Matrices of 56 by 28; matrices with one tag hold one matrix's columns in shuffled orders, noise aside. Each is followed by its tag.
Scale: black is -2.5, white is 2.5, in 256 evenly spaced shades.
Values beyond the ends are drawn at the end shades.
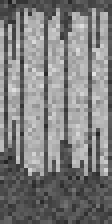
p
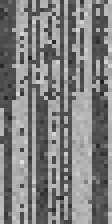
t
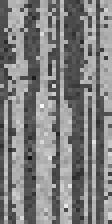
t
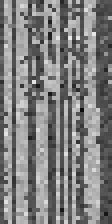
t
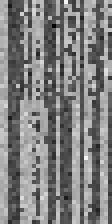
t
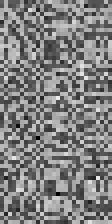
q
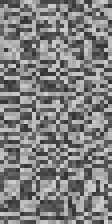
q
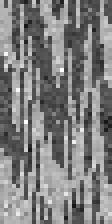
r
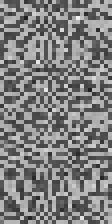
q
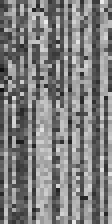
t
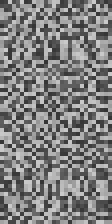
q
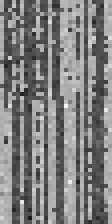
t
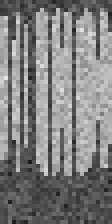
p
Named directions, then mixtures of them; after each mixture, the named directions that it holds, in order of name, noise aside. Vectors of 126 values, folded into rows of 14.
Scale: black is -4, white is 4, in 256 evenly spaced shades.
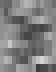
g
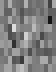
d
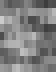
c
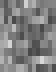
d, g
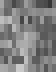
c, d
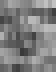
c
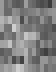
c, d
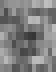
c, g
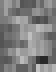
g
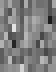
d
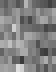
c, d, g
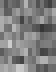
c, d, g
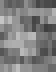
c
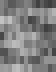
c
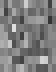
d, g
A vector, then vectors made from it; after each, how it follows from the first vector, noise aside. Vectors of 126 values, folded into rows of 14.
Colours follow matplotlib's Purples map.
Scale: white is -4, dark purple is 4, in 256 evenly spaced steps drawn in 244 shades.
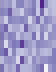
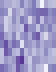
sign-scrambled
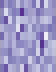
wrapped around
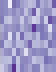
reversed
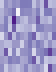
wrapped around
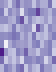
wrapped around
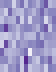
wrapped around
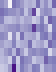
reversed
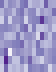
wrapped around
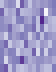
wrapped around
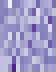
reversed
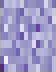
wrapped around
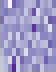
reversed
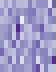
wrapped around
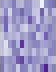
sign-scrambled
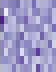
wrapped around
